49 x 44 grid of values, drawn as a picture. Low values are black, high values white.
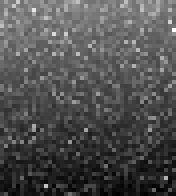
Average level on the scale: 30%. Slope: up to the top. Odd rows or columns: none. Grain: fine. Stripes: none.
